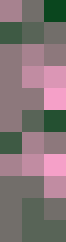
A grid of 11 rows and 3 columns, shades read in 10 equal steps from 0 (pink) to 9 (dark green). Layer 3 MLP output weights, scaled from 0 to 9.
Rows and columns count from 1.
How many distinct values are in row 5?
2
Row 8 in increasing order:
0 2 3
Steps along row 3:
down up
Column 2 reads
5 6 3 2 4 6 3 2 5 6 6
